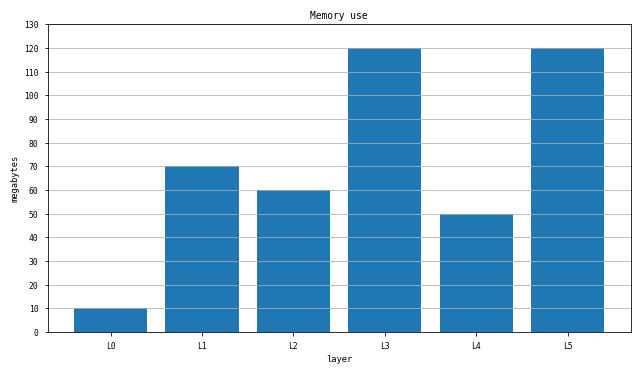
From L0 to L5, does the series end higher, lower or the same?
higher
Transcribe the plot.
Title: Memory use
x-axis: layer, ticks L0 L1 L2 L3 L4 L5
y-axis: megabytes, ticks 0 10 20 30 40 50 60 70 80 90 100 110 120 130
Values:
10 70 60 120 50 120
